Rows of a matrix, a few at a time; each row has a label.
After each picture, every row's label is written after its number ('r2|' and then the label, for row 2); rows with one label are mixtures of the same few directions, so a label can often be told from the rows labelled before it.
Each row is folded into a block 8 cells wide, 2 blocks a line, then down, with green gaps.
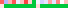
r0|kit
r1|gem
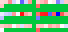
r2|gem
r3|gem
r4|gem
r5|gem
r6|gem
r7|gem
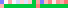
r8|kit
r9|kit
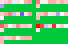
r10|gem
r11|kit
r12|gem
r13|gem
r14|kit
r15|kit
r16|kit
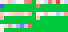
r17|gem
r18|gem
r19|kit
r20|gem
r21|gem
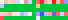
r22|kit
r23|gem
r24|gem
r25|gem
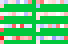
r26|gem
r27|kit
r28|gem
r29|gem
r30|gem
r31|gem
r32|kit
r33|gem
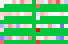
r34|gem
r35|gem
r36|gem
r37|kit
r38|kit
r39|gem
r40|kit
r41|gem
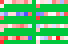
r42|kit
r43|kit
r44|gem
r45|kit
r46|gem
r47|kit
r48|gem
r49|gem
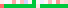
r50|gem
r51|gem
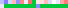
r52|gem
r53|gem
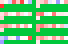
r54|gem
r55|gem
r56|kit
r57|kit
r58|gem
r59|gem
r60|gem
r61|gem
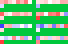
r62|gem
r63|gem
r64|kit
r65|gem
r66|kit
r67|gem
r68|gem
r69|kit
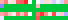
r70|gem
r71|gem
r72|gem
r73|gem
